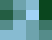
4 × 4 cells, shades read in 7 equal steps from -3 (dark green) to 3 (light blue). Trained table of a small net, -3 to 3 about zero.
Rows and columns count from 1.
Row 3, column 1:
0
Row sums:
-1 -2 2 5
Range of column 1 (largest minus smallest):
4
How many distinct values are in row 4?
3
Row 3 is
0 2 1 -1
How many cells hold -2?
1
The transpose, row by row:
-1 -2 0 2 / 1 0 2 2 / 2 3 1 1 / -3 -3 -1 0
